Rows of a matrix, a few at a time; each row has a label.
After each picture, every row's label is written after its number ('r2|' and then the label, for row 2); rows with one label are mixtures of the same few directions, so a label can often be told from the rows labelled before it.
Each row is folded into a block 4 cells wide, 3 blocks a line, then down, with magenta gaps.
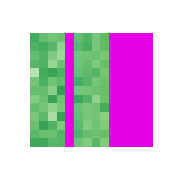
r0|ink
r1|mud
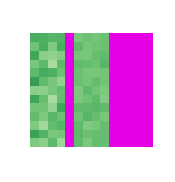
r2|mud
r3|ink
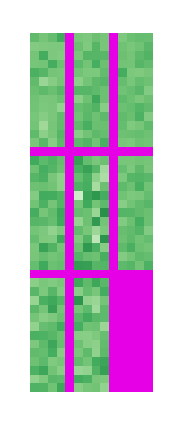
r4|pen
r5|mud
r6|ink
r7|ink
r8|ink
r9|mud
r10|mud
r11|mud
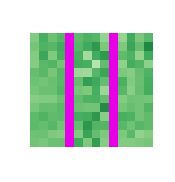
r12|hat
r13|pen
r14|hat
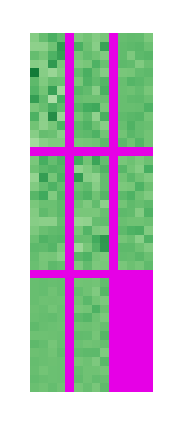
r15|ink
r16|pen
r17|pen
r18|hat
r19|mud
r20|pen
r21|mud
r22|pen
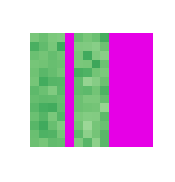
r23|pen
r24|pen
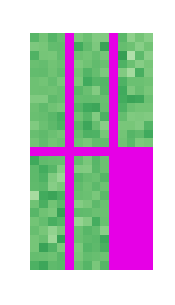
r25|mud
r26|pen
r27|hat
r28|ink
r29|mud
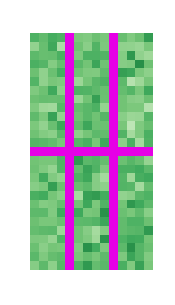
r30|pen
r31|mud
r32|pen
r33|pen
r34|ink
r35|pen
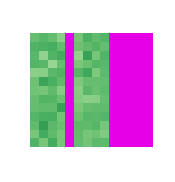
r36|pen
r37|hat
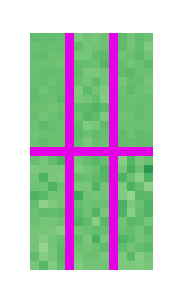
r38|ink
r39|ink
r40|hat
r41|pen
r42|ink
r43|hat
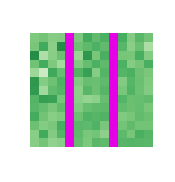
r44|hat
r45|hat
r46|hat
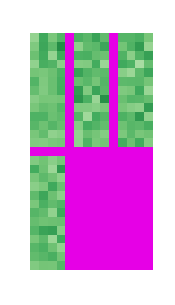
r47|hat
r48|ink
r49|pen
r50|pen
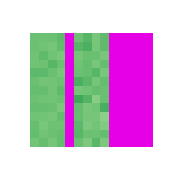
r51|pen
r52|mud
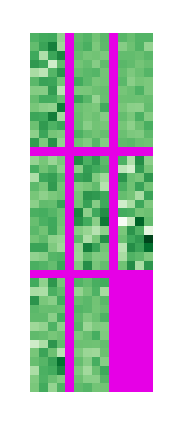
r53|pen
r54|mud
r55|pen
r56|mud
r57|ink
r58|mud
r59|mud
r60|pen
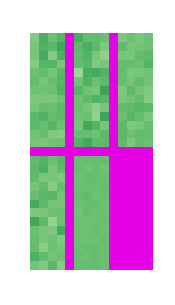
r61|hat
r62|ink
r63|ink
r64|mud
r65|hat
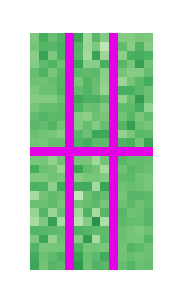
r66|hat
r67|hat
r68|mud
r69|ink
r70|ink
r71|ink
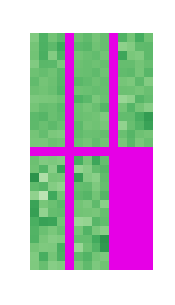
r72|hat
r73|mud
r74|mud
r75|hat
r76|mud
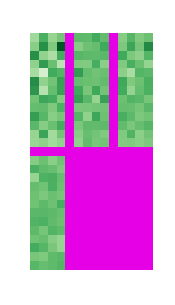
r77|hat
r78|ink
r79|hat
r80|mud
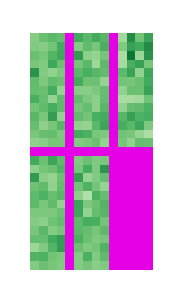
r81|ink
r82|mud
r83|hat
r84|mud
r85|hat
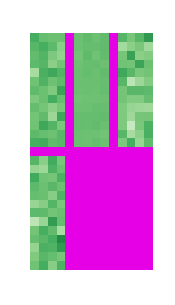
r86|ink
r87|hat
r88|pen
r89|mud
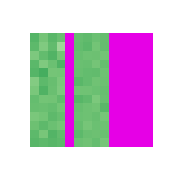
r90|hat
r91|mud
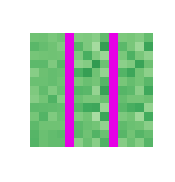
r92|ink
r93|pen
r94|pen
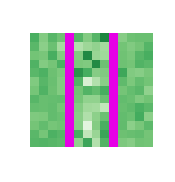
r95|hat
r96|pen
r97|ink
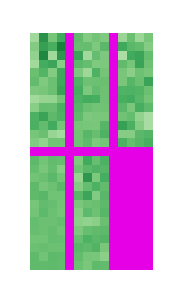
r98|hat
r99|hat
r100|mud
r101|hat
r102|hat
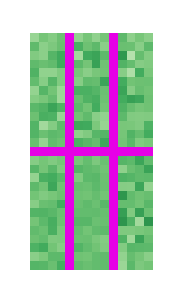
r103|ink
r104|mud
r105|hat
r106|mud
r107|mud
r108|ink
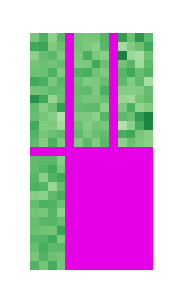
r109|mud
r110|pen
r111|mud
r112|pen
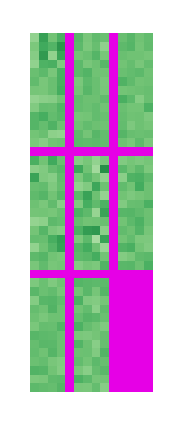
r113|hat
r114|hat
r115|mud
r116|mud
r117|pen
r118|mud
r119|mud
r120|mud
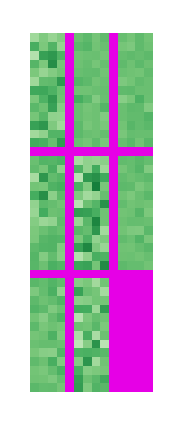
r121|mud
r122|mud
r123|mud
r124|hat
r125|mud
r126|pen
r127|pen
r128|ink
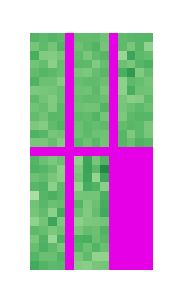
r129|mud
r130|pen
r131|hat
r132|ink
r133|hat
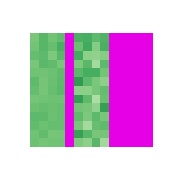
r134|hat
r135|mud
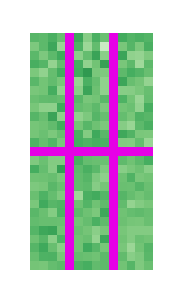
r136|pen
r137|hat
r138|mud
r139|pen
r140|ink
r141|pen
